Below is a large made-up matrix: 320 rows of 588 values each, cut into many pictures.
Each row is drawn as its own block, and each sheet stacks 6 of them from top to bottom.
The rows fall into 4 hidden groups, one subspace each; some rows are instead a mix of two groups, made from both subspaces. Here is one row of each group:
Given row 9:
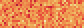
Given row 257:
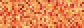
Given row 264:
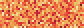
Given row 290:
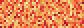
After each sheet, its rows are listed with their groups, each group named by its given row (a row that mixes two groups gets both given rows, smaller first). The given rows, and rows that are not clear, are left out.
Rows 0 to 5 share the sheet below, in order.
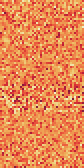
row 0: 290
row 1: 9 and 264
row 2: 9
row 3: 290
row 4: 257
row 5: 264
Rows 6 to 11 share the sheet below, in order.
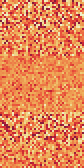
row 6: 9 and 257
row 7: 257 and 264
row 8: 9
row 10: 290
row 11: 9 and 257
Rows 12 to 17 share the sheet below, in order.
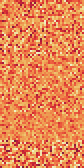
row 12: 9
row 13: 9 and 257
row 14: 9 and 257
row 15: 264
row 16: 9
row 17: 257
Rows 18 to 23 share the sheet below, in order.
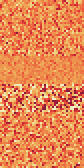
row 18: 9
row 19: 9 and 264
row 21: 9
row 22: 257
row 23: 9 and 257
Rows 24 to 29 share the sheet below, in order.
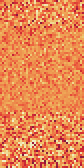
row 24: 264
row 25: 9
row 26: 257
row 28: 290
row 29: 9
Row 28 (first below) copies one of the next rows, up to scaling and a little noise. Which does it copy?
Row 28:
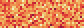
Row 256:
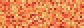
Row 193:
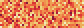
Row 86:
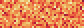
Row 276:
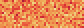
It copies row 256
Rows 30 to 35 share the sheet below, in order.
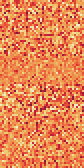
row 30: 257
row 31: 9
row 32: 264
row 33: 9 and 290
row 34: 264
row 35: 9
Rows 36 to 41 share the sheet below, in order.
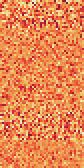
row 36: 9
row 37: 264 and 290
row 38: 9
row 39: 9
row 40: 264
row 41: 290
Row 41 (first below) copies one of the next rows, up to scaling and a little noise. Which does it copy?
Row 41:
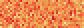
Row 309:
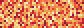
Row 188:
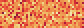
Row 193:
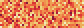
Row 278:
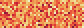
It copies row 193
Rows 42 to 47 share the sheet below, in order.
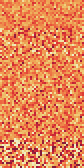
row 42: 290
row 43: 290
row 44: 257
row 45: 9 and 290
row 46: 264
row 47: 257
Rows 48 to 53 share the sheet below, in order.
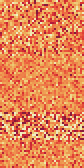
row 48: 264
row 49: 9
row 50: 9 and 290
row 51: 290
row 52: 290
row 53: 9 and 264
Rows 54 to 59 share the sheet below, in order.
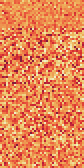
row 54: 264 and 290
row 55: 9
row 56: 9 and 264
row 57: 257
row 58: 257 and 290
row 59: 9
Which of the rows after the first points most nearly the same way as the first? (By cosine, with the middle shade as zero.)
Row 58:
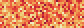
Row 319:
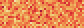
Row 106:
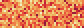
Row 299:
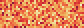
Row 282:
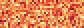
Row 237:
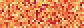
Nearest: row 319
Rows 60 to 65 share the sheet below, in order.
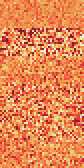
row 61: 9
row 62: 9
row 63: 290
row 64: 257 and 264
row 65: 290
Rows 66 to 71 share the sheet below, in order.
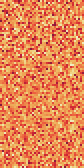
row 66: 9 and 264
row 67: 257
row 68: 9
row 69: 9
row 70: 9
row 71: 264
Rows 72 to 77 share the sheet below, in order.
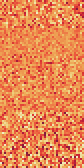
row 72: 257 and 264
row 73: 264
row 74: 9
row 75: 290
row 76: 9
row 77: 257 and 290
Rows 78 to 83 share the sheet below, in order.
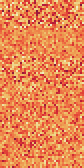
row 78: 264
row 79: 290
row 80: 290
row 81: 9
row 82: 264
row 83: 9
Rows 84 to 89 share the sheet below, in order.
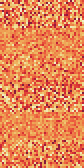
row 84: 264
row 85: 290
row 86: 290
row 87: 290
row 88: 9
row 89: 9 and 257
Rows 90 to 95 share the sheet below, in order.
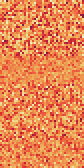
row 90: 257 and 290
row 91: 290
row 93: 264 and 290
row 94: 290
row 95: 257 and 290
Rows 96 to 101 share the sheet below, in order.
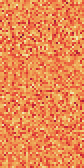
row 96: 9 and 264
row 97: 257
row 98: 257
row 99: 9
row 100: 290
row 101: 257
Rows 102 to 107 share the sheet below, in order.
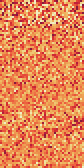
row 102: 264
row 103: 257
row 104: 264
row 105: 9 and 257
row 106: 9 and 257
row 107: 9 and 290
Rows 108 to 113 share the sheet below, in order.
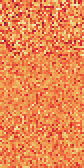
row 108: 9
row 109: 290
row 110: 257 and 290
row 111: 264
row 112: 264 and 290
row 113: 257
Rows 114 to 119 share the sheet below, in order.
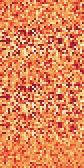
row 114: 264
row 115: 9
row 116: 257
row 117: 9
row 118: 9
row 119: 257
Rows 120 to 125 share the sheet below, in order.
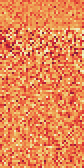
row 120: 290
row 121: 290
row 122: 257
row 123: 9
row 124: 257
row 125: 9
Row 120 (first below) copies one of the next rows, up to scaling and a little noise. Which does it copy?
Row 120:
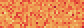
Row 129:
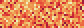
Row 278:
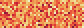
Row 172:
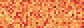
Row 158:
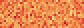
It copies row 172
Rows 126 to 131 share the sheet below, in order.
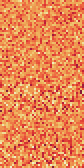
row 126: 9
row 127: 257
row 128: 257
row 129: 290
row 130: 9
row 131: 290
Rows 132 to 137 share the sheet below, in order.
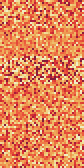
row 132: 257
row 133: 264 and 290
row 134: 264
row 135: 290
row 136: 257
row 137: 264 and 290
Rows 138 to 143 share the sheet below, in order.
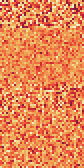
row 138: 257
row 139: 290
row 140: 9 and 264
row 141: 9
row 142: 257
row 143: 257
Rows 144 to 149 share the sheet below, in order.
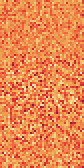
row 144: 257
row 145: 264
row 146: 290
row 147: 9 and 264
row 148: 264 and 290
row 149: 257 and 290
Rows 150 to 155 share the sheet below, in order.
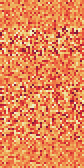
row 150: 264
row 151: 9
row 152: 264
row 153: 9 and 264
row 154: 257
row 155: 257
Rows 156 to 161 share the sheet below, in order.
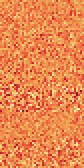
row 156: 290
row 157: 9 and 290
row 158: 290
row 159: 257
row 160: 264
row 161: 9
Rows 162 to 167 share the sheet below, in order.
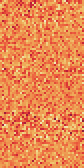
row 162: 9
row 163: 257
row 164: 290
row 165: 257 and 264
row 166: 290
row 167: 264
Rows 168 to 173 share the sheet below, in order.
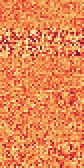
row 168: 290
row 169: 257
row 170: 290
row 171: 9
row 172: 290
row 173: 9 and 290
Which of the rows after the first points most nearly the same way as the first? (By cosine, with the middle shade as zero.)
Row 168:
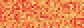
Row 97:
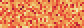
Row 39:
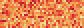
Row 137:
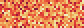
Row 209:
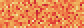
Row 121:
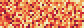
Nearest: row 137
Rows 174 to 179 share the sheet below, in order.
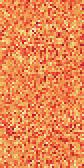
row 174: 290
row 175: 9
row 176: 9
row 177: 264
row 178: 290
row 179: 264 and 290
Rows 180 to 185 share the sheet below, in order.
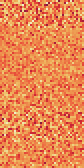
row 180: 264
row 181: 264 and 290
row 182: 290
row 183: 257
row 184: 257
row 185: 9 and 257
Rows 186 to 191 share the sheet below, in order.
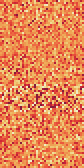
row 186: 264
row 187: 264
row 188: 290
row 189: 264
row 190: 257
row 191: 264 and 290
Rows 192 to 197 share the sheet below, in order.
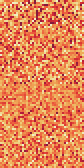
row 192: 264
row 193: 290
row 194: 264
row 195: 257
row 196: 290
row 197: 264
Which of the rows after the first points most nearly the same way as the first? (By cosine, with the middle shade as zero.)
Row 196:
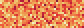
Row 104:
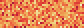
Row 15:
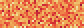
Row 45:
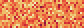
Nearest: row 45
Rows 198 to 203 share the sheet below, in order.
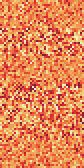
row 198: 257 and 264
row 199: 257
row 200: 257
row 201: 9
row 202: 290
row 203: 257
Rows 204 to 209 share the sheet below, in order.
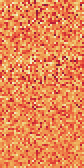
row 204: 264
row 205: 290
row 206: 9
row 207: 9 and 290
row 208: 257
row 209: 264
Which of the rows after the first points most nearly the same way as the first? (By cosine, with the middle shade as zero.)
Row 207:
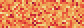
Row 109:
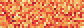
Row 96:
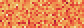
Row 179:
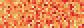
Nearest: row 96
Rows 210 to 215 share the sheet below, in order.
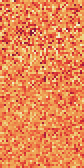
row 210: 9 and 257
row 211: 9
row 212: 9
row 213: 9
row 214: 9
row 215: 257
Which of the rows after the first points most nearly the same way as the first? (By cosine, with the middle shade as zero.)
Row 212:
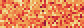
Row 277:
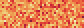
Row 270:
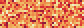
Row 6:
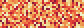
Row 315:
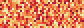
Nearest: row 270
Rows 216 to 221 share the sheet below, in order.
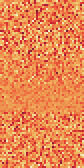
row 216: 264
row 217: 264
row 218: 264
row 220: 290
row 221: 257
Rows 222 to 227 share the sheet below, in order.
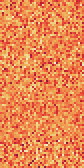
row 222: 264 and 290
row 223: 9 and 257
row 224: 290
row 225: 9
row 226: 264
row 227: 264
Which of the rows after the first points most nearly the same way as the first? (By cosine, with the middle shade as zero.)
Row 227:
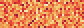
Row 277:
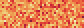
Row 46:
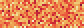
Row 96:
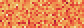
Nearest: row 96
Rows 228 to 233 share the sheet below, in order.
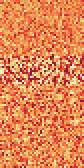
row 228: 264 and 290
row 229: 290
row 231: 9
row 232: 257 and 264
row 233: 264
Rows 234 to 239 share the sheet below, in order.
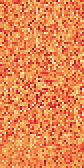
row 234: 264
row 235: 264 and 290
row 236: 257 and 290
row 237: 264
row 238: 257 and 290
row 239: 9
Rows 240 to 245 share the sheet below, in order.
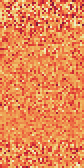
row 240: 290
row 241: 9
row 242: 290
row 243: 9 and 264
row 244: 9 and 290
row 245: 257
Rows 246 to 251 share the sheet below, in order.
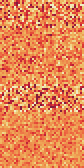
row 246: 257 and 290
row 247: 9
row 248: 9
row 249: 264
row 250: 9 and 257
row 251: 290
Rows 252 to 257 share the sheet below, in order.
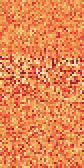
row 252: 290
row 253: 9
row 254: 257 and 290
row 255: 290
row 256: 290
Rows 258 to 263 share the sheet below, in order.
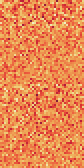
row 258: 290
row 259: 257 and 264
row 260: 257
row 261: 9 and 264
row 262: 257 and 264
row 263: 264 and 290
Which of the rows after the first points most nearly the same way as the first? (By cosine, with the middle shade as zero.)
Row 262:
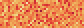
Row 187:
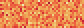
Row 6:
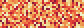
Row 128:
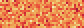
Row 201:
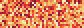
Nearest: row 128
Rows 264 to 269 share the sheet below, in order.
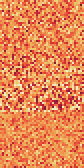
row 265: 257
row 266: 290
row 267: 9 and 264
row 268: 290
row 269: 264
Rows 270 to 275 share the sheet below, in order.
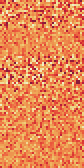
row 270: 9 and 257
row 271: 257 and 264
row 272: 9 and 257
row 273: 9
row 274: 257
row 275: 290
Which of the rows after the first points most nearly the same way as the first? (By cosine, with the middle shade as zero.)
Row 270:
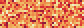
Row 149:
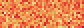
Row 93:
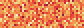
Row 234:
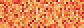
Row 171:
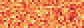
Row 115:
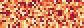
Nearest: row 93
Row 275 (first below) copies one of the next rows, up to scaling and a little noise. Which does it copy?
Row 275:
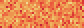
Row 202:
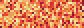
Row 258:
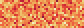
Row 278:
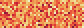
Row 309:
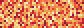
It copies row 202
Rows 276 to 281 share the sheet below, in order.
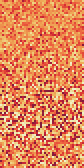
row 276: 290
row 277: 9 and 290
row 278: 290
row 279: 9
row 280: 257
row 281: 9 and 264
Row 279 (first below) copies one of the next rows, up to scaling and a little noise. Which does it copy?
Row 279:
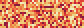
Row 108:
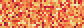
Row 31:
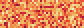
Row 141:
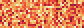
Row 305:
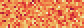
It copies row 31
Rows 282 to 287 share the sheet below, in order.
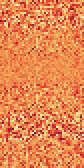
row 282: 9
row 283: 264
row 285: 264
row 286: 264 and 290
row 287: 257
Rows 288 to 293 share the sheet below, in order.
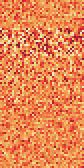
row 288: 290
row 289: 257
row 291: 290
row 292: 9
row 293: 290
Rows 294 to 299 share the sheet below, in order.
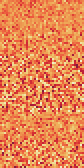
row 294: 9
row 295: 257 and 290
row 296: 257
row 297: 257
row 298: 9
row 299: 264
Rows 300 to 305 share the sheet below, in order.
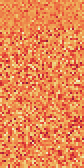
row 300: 257 and 264
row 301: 9 and 264
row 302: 257
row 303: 9 and 290
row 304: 9 and 257
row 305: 9
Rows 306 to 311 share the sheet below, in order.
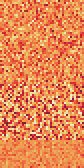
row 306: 264
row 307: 9 and 290
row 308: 264
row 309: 290
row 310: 257
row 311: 257
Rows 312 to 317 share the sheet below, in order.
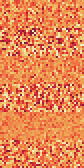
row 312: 257
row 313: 9
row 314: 264 and 290
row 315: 257 and 264
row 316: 9
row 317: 257
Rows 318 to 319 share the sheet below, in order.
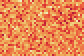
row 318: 9
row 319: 257
